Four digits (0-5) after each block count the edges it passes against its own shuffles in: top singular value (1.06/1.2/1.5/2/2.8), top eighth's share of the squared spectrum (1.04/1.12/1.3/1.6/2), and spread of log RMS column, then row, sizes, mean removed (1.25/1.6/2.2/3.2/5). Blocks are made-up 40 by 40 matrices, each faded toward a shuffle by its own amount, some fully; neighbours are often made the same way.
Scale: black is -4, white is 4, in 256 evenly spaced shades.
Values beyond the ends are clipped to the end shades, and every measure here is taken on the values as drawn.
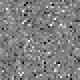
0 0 0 0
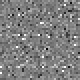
1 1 0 1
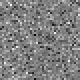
0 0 0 0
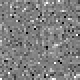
2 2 0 0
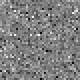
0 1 0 0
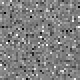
0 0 0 0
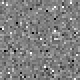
0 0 0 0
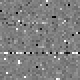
3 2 0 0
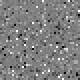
0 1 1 0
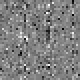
3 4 2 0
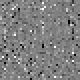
2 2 1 0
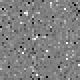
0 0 0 0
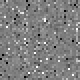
2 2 1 0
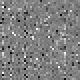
3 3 2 0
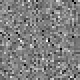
2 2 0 0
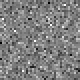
1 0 0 0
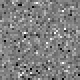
1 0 0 0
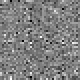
3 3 1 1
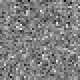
1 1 0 0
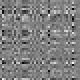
4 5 3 3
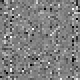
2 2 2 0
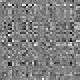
4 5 3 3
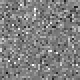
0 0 0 0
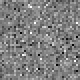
0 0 0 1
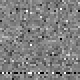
3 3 0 2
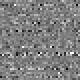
2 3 0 3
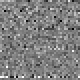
2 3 0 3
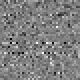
2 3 0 3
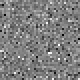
1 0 0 0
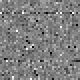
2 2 0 1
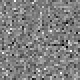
0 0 0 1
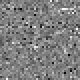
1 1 0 1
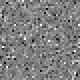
1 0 0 0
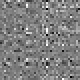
4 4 3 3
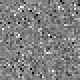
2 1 0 0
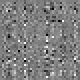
4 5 3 2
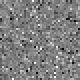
2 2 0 0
